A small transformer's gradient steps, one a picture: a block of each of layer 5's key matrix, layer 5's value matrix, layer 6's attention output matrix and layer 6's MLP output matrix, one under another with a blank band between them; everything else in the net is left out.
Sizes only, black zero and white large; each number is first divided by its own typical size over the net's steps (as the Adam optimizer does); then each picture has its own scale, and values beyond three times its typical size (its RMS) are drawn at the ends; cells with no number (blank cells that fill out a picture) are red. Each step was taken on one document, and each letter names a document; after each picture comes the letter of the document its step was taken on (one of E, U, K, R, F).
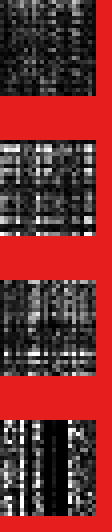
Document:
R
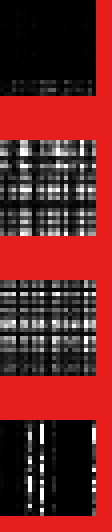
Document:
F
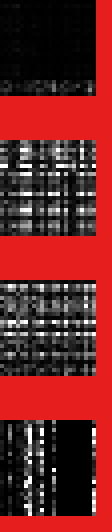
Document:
F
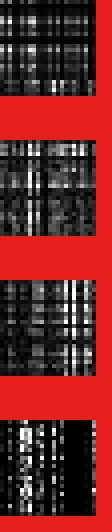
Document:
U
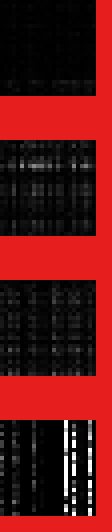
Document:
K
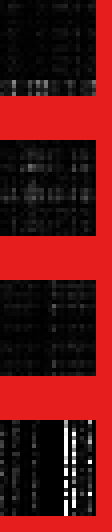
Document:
K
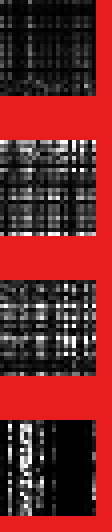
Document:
U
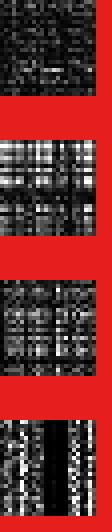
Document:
R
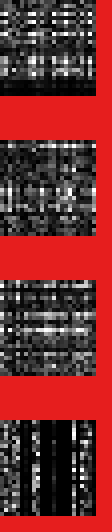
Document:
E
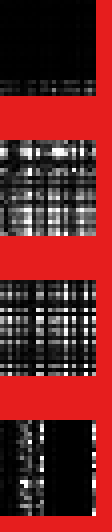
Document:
F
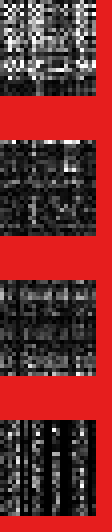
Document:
E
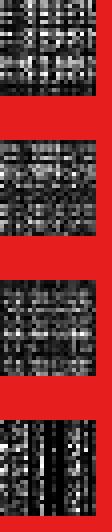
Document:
R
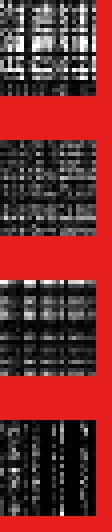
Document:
E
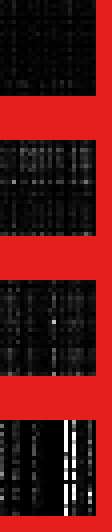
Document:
K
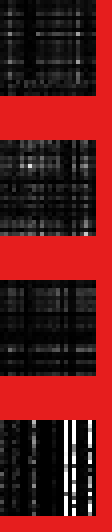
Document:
K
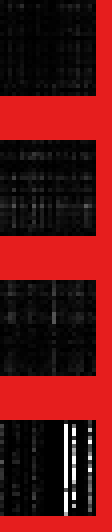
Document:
K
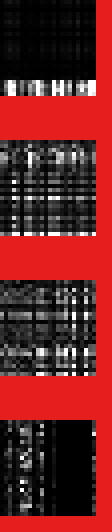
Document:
U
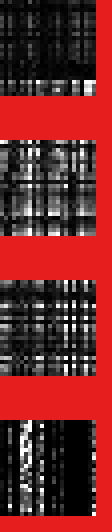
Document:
U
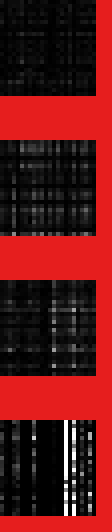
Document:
K
